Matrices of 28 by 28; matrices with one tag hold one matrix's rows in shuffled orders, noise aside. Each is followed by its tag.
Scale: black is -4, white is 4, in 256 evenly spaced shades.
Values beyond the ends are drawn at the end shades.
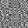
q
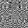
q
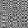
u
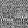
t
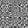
q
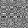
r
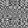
q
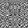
q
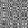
u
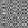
u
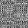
t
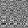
r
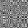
u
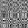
u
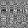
r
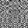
q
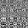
r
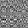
r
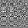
r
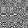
r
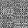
t
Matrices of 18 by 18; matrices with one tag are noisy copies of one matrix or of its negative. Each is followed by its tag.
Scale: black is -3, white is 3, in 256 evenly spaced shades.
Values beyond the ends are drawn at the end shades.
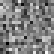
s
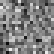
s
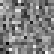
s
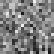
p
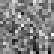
p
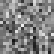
p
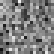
s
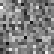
s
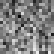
p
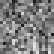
p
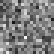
s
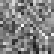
p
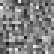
s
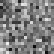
s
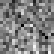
p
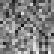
p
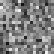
s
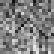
p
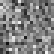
s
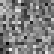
s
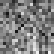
p
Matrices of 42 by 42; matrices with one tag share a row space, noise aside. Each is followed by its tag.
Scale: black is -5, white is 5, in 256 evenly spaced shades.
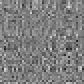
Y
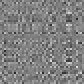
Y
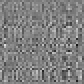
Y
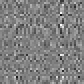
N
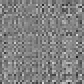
Y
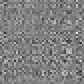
Y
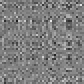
Y
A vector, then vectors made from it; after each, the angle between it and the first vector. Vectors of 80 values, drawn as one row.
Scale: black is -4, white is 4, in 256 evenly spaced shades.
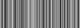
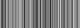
orthogonal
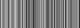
partly opposed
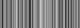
orthogonal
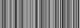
partly aligned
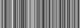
nearly parallel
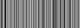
partly aligned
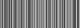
partly aligned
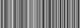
nearly parallel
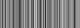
orthogonal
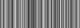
nearly opposite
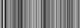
partly aligned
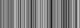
partly opposed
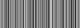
orthogonal
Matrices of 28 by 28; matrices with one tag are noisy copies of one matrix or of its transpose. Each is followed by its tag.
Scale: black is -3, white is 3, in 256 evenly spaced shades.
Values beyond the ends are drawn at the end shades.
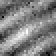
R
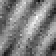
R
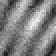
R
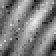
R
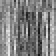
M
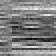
M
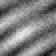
R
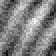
R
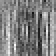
M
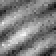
R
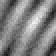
R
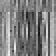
M
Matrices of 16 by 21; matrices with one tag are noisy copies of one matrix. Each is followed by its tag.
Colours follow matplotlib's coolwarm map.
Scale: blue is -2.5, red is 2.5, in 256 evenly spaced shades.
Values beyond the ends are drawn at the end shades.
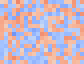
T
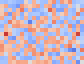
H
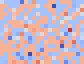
H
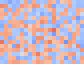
H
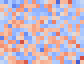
H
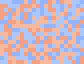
H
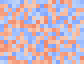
H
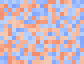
H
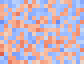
H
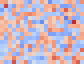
T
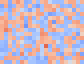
T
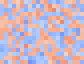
T
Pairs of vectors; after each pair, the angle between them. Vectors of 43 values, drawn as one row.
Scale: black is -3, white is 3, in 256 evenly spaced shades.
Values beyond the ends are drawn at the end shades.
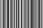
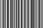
nearly parallel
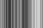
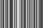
orthogonal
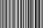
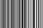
partly opposed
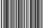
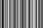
partly opposed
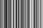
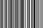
partly aligned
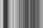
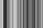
nearly parallel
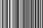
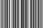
partly aligned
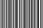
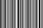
nearly opposite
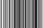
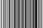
nearly parallel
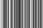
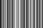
partly opposed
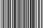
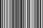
partly opposed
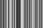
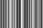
nearly parallel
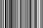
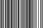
partly aligned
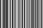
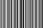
partly opposed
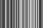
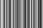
orthogonal
